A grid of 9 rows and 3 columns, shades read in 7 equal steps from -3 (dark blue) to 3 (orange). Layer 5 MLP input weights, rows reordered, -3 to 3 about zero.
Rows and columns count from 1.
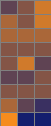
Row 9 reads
3 -3 -3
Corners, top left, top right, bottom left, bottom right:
-1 2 3 -3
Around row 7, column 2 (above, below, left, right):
-1 -1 0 0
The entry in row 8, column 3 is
-2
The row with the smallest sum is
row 9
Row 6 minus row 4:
-1 -1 0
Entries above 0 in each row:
1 2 3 0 1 0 0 1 1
